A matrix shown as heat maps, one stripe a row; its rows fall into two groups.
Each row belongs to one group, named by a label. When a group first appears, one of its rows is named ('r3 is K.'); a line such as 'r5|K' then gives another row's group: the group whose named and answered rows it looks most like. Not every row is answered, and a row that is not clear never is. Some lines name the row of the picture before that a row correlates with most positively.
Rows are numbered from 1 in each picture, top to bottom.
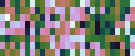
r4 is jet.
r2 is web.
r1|web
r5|jet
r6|web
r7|web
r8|web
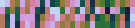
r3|web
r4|web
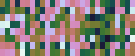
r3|jet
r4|jet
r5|jet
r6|web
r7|jet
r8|jet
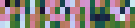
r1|web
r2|jet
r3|jet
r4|jet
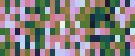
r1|web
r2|jet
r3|jet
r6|jet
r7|web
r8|web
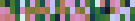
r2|jet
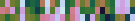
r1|jet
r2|jet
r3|web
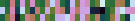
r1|web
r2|jet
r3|web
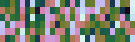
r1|web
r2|web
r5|jet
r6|web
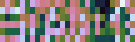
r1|jet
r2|jet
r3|web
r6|jet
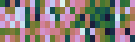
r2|jet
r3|jet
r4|jet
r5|web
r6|jet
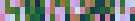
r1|jet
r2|jet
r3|jet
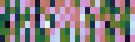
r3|web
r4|web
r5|web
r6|web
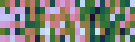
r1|web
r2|jet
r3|jet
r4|jet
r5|web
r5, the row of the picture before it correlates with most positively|4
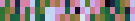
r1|web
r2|web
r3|web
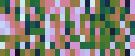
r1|web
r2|web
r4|jet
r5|jet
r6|web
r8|web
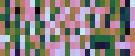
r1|web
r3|web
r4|web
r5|web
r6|jet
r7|jet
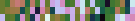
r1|web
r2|web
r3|jet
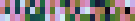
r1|jet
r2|web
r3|jet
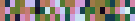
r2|jet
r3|web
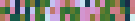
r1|web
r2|web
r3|web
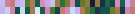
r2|jet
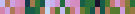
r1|jet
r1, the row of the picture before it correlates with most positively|1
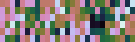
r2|jet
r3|jet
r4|jet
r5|jet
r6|web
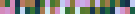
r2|jet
